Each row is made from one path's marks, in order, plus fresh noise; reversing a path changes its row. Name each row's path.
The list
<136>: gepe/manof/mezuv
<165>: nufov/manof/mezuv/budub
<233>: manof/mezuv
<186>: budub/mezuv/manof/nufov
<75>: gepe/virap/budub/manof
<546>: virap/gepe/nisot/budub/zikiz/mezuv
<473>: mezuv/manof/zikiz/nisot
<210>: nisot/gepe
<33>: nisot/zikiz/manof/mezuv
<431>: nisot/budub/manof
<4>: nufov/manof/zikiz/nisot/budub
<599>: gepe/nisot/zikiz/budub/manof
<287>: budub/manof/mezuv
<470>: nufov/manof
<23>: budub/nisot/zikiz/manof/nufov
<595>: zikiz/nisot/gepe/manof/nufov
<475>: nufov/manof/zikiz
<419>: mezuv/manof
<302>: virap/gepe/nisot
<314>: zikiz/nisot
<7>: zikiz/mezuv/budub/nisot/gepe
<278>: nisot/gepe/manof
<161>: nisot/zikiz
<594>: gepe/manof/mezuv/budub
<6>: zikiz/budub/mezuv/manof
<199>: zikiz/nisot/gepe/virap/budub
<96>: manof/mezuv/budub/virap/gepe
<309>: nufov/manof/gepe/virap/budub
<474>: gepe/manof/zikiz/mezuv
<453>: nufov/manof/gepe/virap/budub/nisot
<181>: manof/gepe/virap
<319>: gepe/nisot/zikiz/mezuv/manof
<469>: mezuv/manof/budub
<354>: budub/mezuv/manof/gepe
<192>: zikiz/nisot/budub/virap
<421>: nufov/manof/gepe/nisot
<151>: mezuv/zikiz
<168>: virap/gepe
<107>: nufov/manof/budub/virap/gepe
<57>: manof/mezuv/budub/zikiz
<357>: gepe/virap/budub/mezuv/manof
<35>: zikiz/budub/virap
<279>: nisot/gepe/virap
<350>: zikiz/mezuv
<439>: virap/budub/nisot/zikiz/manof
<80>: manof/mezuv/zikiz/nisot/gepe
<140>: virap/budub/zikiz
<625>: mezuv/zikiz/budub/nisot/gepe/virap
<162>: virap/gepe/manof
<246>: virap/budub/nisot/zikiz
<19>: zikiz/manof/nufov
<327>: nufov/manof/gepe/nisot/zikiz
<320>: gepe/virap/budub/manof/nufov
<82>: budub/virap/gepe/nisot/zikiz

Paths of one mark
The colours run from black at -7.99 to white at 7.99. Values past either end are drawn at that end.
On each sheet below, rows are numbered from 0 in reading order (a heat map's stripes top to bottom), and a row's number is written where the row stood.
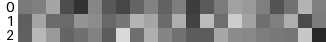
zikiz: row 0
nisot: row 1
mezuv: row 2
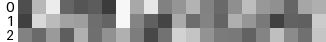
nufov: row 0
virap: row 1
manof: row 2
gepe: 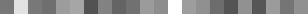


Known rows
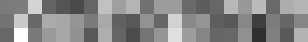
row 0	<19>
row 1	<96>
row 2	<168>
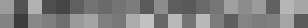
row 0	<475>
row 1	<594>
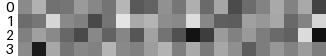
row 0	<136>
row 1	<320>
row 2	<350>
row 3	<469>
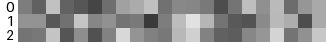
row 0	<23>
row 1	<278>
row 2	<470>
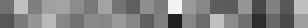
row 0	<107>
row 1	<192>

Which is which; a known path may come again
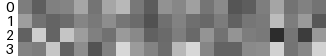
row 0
<357>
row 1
<319>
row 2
<625>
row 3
<470>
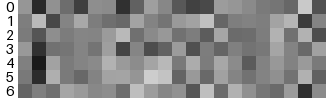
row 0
<57>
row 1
<421>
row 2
<287>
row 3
<439>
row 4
<469>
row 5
<165>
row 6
<453>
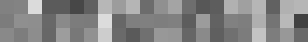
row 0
<19>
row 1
<233>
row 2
<419>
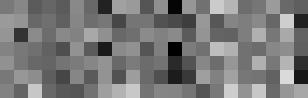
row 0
<314>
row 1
<474>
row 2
<6>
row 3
<161>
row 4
<33>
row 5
<350>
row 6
<23>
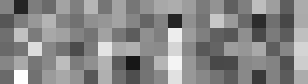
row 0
<431>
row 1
<192>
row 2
<107>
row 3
<320>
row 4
<162>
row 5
<168>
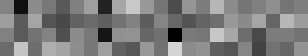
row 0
<4>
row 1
<475>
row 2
<246>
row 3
<96>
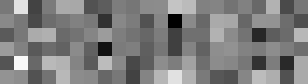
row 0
<210>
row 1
<473>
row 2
<35>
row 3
<327>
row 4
<279>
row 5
<278>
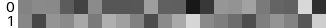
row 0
<151>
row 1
<75>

